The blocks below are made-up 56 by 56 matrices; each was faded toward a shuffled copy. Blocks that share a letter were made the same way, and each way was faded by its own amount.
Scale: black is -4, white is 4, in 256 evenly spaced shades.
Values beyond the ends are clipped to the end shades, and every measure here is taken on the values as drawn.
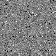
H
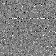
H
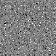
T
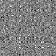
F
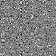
T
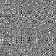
F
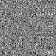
F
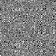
F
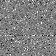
H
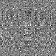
F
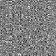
F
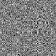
F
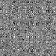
F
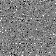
H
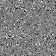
H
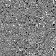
T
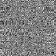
F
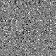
T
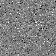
H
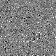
H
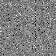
T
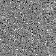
T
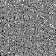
T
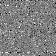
H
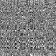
F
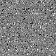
H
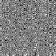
F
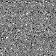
H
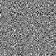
F
